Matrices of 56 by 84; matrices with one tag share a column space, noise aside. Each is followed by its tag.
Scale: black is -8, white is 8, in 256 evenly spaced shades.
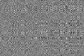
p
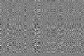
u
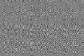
u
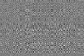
u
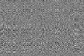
u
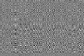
u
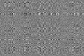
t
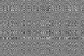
p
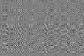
u
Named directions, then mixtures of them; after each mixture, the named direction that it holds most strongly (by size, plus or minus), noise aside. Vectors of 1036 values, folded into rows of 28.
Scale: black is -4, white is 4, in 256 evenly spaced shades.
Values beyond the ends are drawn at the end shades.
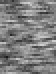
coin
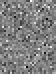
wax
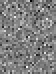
wax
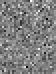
wax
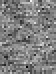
wax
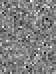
wax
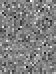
wax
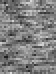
coin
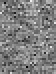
wax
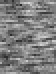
coin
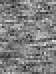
coin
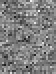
wax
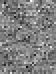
wax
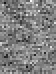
wax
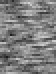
coin
